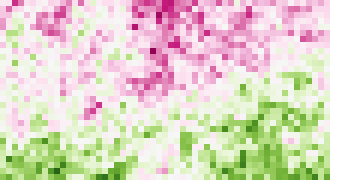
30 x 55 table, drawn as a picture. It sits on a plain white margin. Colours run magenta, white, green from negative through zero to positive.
Odd rows or columns: none. Slope: up to the bottom. Average level on the scale: 50%. Grain: blotchy.
